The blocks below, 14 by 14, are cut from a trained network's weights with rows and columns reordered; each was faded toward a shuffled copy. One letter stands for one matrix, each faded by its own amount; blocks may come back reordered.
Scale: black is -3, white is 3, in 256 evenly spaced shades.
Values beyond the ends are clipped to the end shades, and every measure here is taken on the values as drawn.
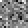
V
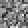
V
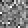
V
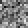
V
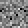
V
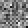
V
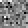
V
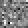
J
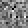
V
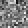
V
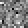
V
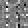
J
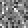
V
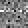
J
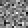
V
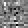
J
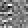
J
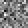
V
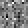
J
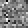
J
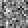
V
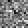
V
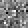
V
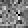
J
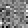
J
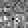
J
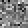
V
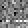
J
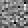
J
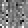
J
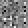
J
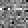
J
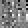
J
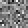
V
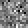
V
